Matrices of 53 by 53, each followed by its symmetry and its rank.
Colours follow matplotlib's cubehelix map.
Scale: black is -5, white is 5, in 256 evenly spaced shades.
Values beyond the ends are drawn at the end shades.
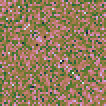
symmetric, full rank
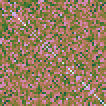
symmetric, full rank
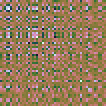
symmetric, rank three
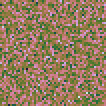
neither, full rank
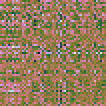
neither, rank five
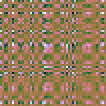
symmetric, rank two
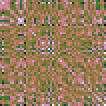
symmetric, rank five
